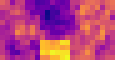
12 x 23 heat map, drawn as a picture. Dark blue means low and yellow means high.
The bottom middle is the ninth with the highest average. The top middle is the ninth with the lowest average. An odd patch, higher than its surroundings, sits in the bottom middle. No regular stripes run through it.
